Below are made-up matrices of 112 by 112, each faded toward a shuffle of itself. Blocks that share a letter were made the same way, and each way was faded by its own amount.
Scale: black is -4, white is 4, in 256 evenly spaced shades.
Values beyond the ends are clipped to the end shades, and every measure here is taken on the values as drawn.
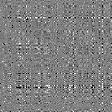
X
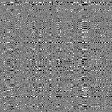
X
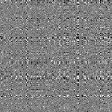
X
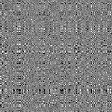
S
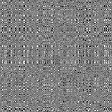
S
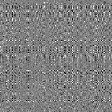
S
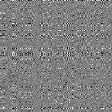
X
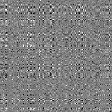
S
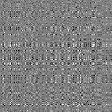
S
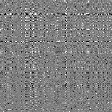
X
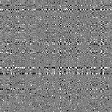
X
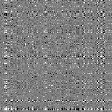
X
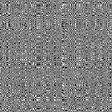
S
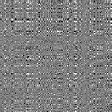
S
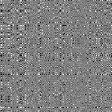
X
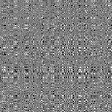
S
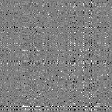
X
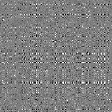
X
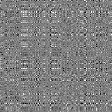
S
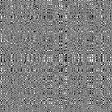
S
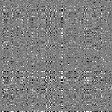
X
